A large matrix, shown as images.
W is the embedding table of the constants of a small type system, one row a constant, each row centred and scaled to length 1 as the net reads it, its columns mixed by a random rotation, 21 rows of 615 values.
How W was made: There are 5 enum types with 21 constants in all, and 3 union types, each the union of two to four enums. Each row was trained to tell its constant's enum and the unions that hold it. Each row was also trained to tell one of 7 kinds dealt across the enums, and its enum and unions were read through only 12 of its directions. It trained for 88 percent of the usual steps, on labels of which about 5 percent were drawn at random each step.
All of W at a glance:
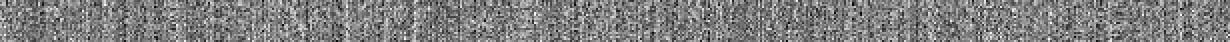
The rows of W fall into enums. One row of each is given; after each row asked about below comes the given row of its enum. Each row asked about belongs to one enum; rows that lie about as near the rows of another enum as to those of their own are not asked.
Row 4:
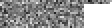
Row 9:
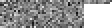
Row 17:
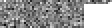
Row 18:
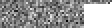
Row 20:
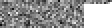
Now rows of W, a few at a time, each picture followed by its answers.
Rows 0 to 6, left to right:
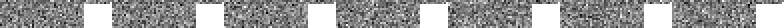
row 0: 20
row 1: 17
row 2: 17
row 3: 18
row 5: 20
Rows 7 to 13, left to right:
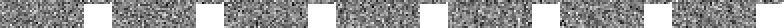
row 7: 18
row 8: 20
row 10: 4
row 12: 20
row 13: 17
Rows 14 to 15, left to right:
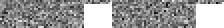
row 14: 4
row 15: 20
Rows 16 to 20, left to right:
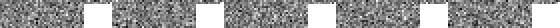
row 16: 18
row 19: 18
